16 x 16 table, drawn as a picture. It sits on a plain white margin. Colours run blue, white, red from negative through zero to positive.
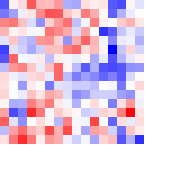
Overall the values sit about 50% of the way up the scale. The ninth with the lowest average is the middle right. The histogram is bell-shaped. The halves do not mirror each other.
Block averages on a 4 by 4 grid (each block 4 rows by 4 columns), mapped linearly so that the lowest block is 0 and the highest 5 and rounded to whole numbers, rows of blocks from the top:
3531 / 2430 / 3311 / 4532
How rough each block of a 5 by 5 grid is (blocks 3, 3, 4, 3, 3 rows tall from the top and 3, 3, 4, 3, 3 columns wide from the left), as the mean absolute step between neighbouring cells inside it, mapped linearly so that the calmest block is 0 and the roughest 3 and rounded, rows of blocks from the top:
2 2 2 1 1 | 1 1 2 2 0 | 2 1 1 1 1 | 1 1 0 1 2 | 3 1 2 2 2
